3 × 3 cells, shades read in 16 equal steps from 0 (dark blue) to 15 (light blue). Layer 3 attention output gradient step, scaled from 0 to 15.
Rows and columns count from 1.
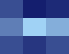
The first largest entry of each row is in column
1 2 1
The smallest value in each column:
4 0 1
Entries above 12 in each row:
0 1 0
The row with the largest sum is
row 2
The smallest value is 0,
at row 1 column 2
